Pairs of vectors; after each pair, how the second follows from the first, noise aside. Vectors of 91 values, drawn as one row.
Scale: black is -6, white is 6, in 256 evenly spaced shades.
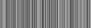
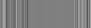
partly zeroed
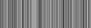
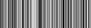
scaled up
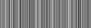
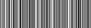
scaled up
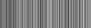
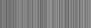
shrunk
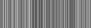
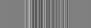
partly zeroed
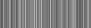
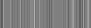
partly zeroed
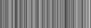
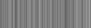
shrunk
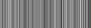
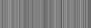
shrunk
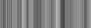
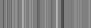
partly zeroed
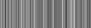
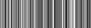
scaled up
